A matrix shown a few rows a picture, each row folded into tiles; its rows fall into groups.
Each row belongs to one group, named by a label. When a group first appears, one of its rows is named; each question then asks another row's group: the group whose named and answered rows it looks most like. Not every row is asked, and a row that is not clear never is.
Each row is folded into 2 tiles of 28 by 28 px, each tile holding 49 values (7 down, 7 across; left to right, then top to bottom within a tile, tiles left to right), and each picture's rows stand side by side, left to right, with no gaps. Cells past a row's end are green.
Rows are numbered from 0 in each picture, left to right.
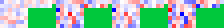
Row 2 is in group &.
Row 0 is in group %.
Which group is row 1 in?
&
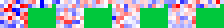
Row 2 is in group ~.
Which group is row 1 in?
%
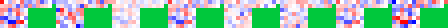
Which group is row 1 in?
&
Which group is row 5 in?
&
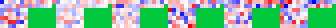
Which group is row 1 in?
%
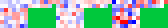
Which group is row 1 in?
~
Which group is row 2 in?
%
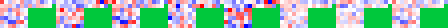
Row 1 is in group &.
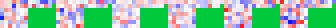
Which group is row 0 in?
~
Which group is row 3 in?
~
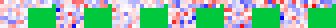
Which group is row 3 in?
~
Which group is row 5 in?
~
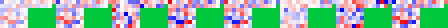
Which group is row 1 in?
%
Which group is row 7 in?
%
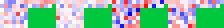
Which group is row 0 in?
~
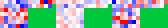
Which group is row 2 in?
%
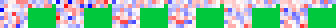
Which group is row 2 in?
%
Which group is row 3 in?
%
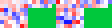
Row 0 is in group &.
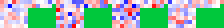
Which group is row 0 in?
~
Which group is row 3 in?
%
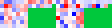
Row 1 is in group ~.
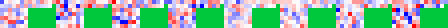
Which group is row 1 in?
~
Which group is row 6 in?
&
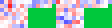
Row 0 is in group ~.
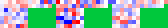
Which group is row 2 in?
%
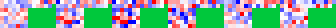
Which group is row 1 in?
%
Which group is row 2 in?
%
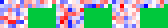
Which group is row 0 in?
%
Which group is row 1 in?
~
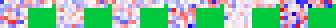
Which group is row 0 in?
%
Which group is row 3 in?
&
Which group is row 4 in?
~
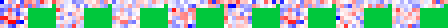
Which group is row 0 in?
%
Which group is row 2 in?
%
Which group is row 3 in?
&
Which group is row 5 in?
%
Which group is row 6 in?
~
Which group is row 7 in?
&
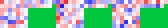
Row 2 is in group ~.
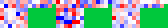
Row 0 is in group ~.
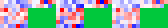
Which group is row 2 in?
&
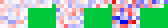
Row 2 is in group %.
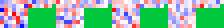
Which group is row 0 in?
&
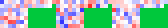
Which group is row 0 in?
%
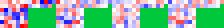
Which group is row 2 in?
~
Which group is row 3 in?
%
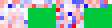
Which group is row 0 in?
~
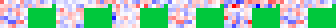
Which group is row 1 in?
&
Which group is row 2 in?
~
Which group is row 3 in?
%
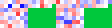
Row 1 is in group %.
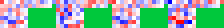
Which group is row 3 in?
%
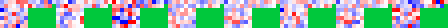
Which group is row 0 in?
&
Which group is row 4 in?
%
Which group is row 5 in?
&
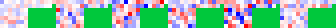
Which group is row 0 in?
%
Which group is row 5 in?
~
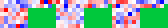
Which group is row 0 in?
&
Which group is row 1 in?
~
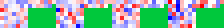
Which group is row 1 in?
&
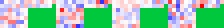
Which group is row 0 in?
%
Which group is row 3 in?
~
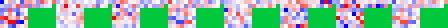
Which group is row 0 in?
%
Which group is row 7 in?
%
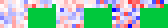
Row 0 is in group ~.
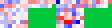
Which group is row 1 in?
%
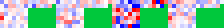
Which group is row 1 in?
%
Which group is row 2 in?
&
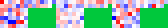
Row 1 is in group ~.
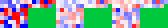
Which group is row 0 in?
&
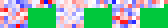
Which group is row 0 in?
&
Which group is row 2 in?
%
